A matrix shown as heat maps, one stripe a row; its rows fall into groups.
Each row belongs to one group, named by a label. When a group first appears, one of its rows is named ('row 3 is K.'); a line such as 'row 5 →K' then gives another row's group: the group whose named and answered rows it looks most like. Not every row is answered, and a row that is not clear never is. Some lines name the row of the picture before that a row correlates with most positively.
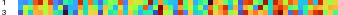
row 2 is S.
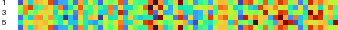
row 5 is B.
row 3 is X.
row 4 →S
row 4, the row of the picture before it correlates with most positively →3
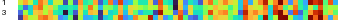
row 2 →S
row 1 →X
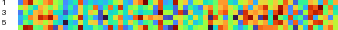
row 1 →B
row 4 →B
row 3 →S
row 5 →S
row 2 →X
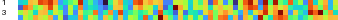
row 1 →B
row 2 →B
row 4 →S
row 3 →X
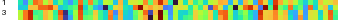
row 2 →B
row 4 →X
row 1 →S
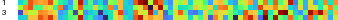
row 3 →B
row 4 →B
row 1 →B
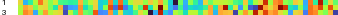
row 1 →X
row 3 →X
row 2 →X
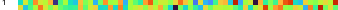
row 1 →S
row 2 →X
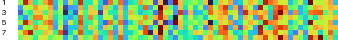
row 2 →S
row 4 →S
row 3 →S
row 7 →X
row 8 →X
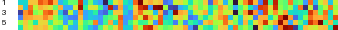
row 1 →B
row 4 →B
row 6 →B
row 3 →B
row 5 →X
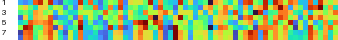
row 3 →S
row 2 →X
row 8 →B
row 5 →B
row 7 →B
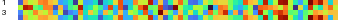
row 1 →B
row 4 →B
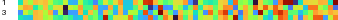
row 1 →B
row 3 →S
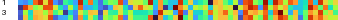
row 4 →S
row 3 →S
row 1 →S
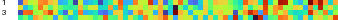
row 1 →B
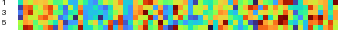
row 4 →B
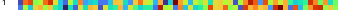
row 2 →S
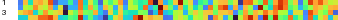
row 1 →S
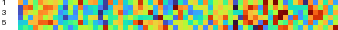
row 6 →S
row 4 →S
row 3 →B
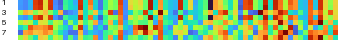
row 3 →X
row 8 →X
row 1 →S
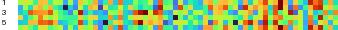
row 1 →X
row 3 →B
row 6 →X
